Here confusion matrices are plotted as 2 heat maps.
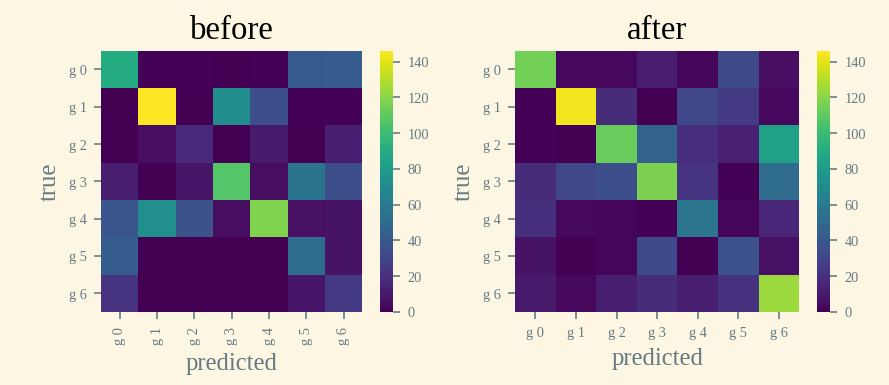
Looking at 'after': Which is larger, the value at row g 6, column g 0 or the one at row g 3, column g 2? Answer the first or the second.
the second
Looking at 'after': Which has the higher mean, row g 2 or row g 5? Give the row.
g 2
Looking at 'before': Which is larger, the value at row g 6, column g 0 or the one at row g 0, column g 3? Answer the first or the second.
the first
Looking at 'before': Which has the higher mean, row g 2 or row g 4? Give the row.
g 4
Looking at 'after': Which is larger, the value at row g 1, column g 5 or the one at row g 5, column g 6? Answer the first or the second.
the first
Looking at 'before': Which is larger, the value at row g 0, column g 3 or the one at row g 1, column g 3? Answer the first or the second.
the second
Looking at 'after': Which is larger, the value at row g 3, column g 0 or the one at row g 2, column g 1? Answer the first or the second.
the first
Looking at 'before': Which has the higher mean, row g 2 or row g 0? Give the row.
g 0
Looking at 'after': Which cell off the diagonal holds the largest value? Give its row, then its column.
g 2, g 6
